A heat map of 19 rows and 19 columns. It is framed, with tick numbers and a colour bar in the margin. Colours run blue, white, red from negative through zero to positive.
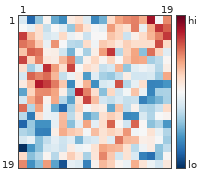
Neither half mirrors the other. The histogram is bell-shaped. There are no regular stripes.
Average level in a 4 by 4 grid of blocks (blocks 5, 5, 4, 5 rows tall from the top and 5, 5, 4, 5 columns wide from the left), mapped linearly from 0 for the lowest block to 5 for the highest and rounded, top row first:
3 1 4 5 / 5 3 2 1 / 1 2 2 0 / 0 2 4 1
